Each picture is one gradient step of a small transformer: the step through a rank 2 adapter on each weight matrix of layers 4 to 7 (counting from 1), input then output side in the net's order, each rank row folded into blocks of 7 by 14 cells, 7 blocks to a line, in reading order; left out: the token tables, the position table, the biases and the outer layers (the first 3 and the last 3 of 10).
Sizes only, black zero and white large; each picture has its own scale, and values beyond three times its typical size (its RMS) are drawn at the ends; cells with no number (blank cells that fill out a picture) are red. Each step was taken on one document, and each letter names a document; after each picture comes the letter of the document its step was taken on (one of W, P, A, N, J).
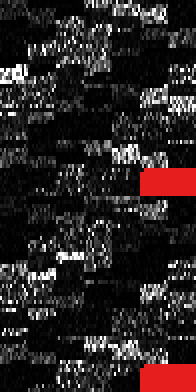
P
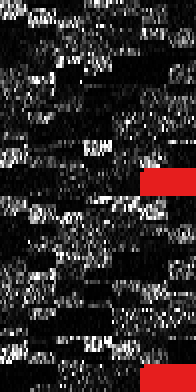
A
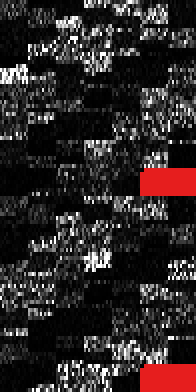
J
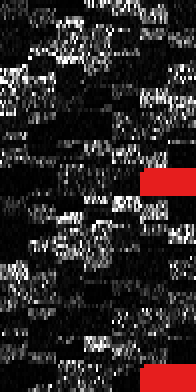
J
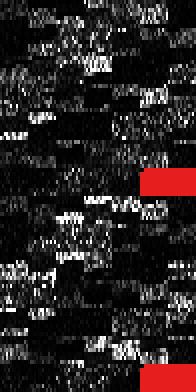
P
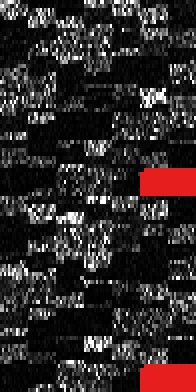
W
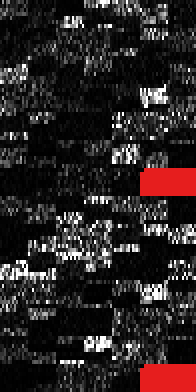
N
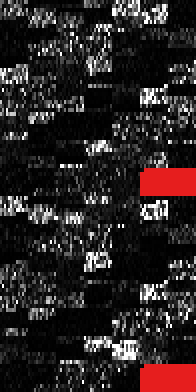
P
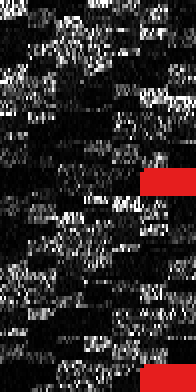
W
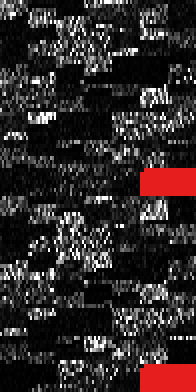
A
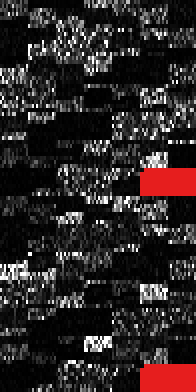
J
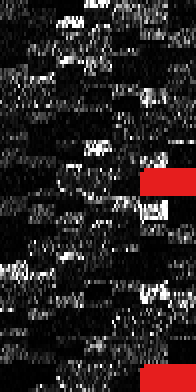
N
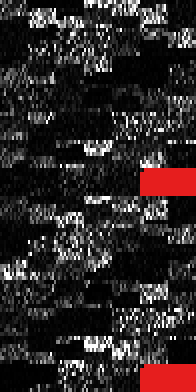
A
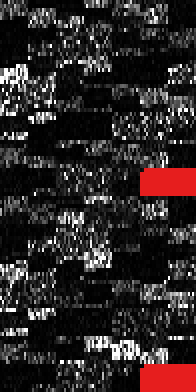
P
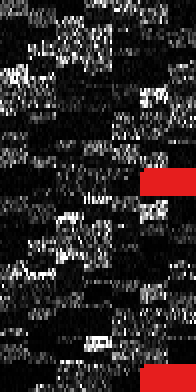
N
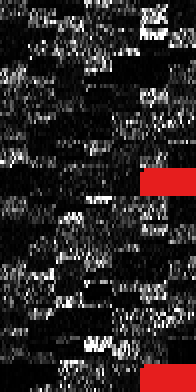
A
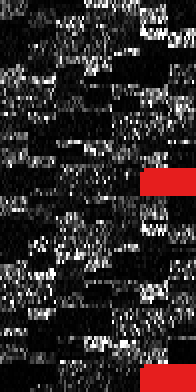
A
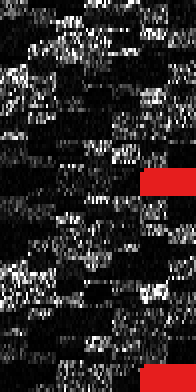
N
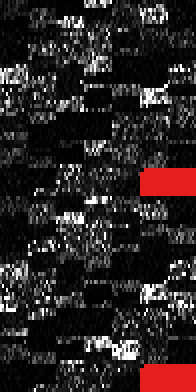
P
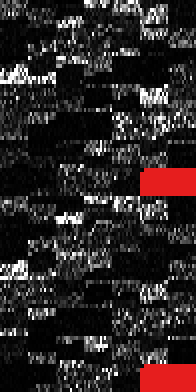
W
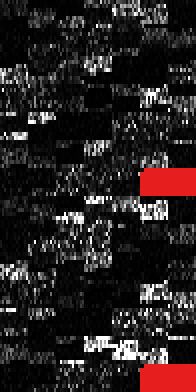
P
